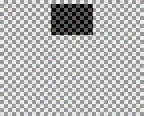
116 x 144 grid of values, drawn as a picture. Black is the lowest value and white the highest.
Odd patch: lower, in the top middle. Average level on the scale: 70%. Ninth with the lowest average: top middle.
